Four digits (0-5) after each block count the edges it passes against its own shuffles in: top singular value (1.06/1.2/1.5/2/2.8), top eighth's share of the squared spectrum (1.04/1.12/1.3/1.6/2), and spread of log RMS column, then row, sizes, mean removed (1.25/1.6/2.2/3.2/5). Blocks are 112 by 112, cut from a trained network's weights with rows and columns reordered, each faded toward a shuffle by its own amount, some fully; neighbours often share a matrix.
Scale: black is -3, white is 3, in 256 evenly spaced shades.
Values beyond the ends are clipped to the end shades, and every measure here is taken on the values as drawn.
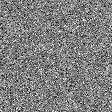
0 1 0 0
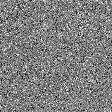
1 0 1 0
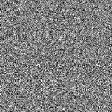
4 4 2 2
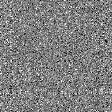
3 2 2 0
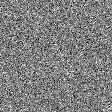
1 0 0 0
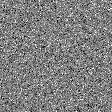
0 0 0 0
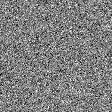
0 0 0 0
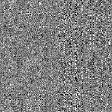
4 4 4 2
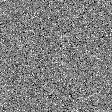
0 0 0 0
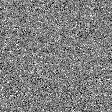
1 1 0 1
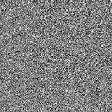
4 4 2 2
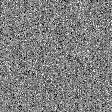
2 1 0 0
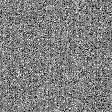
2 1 0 0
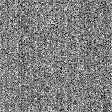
3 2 0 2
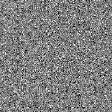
3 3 3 1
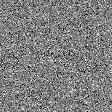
1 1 1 0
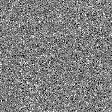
2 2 2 0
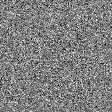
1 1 0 1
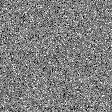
0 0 0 0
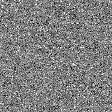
2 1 0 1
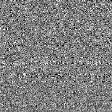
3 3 1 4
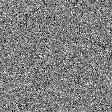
1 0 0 0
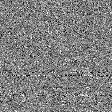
2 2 0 2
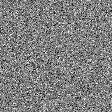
1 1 0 1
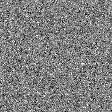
1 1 0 1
